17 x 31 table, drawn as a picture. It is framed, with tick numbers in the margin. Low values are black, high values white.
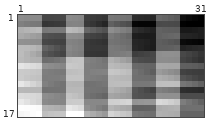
Ninth with the lowest average: top right. Stripes: upright, repeating 4 times. Ninth with the highest average: bottom left. Slope: up to the bottom left.
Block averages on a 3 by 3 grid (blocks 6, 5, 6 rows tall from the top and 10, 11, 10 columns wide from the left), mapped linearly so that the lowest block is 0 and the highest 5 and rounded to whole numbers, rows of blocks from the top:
3 1 0 / 4 3 2 / 5 4 3
